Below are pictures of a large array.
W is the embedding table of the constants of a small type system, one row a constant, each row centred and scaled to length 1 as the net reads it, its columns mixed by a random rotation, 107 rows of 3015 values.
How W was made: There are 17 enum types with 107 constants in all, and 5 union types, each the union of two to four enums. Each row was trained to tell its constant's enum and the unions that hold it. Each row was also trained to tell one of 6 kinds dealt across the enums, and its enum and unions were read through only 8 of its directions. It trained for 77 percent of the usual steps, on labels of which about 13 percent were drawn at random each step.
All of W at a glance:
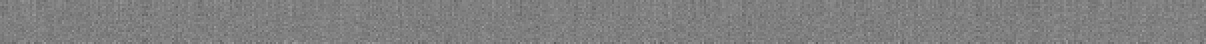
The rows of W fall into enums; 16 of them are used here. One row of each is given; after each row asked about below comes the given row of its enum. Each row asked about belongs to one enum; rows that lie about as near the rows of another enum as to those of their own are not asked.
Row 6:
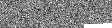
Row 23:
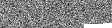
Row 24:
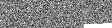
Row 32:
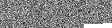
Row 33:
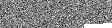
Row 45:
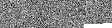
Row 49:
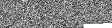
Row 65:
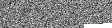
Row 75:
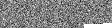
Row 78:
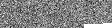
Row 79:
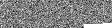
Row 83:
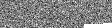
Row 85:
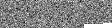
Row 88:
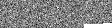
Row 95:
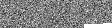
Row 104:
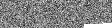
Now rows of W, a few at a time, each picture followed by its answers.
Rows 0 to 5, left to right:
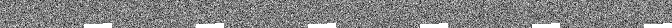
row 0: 49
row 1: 24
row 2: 24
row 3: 75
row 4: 85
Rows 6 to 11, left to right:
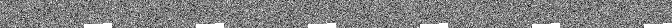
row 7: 45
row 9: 85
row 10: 49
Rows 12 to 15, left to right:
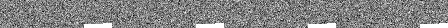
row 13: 6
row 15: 6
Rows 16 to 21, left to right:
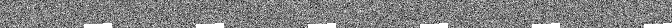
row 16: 49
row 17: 6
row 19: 45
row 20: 24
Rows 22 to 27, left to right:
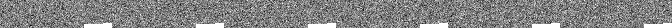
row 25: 104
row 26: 33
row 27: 88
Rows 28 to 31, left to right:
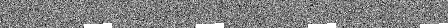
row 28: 65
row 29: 79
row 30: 78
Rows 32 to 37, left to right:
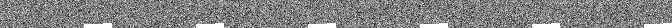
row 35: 6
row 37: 104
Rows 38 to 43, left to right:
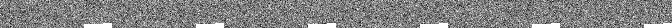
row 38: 78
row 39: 23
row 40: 75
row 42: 45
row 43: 23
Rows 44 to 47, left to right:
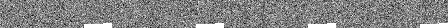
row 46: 88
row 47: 104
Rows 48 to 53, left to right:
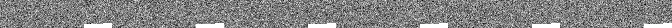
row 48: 24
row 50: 85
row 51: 78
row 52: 78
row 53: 45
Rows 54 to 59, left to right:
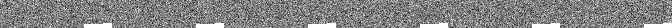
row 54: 88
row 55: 32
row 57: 85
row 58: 75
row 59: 33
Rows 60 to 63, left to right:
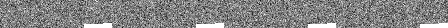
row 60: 45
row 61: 78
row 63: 104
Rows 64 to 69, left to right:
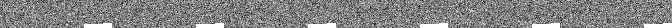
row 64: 49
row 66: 6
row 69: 75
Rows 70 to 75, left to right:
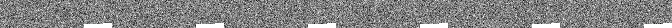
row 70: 79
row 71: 85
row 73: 78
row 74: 24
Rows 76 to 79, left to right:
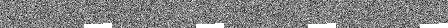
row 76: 24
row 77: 65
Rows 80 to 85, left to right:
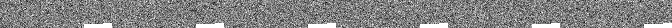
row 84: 49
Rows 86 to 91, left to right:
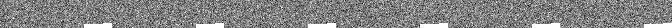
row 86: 33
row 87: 23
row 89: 85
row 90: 49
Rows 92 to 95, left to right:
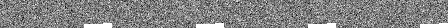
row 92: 88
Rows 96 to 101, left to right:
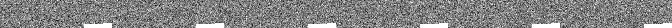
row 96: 23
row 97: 79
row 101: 75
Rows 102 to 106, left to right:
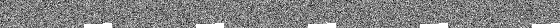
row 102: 33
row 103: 6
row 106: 45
